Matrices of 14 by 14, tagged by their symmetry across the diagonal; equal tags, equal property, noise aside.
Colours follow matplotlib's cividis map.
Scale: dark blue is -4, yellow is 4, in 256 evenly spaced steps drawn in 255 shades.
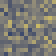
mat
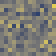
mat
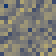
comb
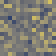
mat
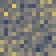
comb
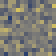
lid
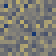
comb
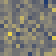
mat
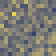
comb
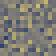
lid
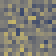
lid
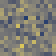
lid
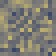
comb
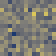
lid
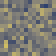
lid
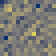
comb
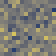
mat
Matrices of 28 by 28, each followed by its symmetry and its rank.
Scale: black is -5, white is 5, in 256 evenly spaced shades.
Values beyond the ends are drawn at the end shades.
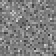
symmetric, full rank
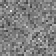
symmetric, full rank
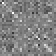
symmetric, rank five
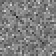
symmetric, full rank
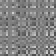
symmetric, rank two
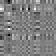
antisymmetric, rank two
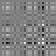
symmetric, rank one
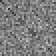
symmetric, full rank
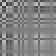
symmetric, rank one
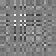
symmetric, rank two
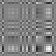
symmetric, rank one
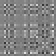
symmetric, rank two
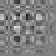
antisymmetric, rank two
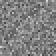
symmetric, full rank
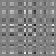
symmetric, rank one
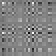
symmetric, rank two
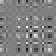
symmetric, rank two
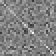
symmetric, rank five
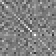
symmetric, rank five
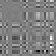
antisymmetric, rank two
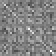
symmetric, rank five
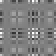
symmetric, rank one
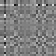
antisymmetric, rank two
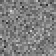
symmetric, full rank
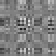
antisymmetric, rank two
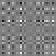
symmetric, rank one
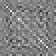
symmetric, rank five
